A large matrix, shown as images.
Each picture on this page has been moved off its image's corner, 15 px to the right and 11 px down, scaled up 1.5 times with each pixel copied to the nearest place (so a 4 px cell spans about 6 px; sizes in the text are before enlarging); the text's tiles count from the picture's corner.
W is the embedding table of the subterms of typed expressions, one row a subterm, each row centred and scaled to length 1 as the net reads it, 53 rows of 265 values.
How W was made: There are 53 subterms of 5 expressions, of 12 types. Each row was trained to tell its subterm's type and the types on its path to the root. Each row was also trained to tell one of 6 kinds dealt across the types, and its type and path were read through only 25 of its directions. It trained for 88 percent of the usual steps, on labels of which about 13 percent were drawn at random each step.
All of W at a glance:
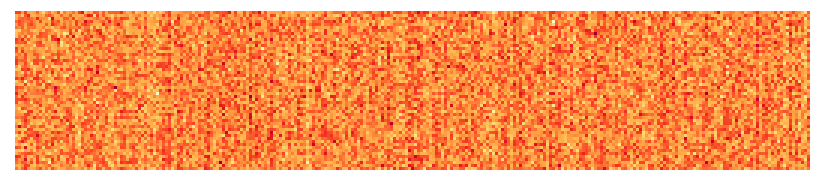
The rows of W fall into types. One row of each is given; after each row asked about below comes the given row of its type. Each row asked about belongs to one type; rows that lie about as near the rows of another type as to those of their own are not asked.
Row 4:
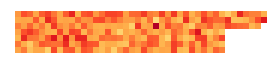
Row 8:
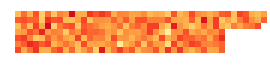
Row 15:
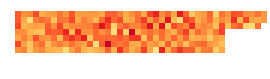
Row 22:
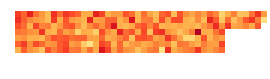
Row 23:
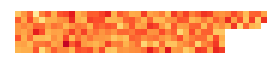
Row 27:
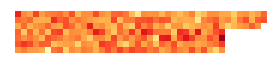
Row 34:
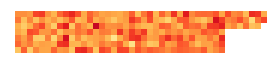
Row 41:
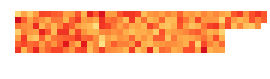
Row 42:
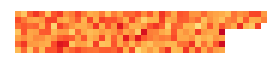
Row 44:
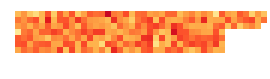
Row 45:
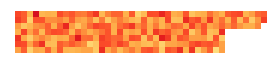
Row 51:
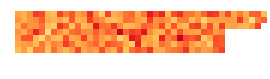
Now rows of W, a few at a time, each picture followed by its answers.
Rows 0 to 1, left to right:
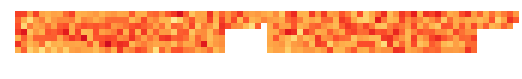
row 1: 51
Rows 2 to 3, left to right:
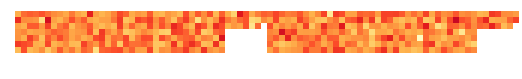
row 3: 4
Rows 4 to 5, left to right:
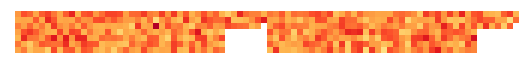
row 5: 15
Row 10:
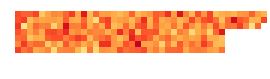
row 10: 22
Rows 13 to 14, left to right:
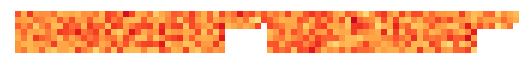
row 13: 15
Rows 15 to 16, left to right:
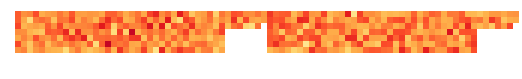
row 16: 22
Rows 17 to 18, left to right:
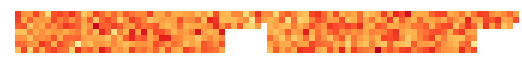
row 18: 45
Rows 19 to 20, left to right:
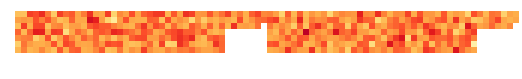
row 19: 51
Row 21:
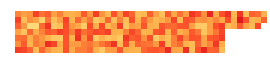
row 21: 44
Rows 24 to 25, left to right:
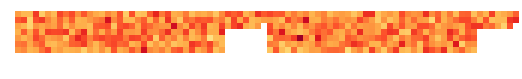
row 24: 45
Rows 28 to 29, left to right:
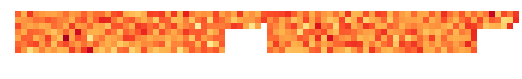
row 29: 22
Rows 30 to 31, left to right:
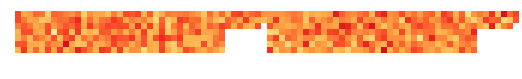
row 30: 15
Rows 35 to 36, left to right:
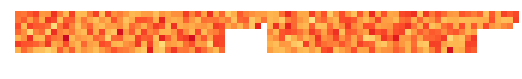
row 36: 51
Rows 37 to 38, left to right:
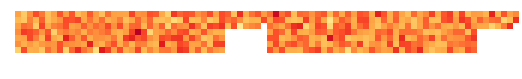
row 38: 22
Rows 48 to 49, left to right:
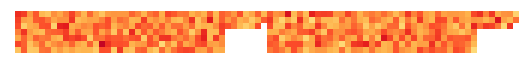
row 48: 15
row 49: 44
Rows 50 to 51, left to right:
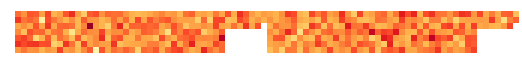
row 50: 8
